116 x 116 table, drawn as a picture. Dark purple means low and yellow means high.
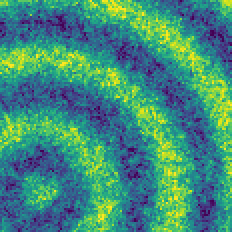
Mirror symmetry: none. Rings: centred on the bottom left. Average level on the scale: 50%. Odd rows or columns: none. Seam: none.
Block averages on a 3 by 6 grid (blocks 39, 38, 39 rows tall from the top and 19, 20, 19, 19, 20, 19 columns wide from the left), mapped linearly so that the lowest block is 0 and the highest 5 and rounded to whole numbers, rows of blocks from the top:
3 2 3 2 3 1
2 2 1 3 2 4
0 0 4 0 5 1
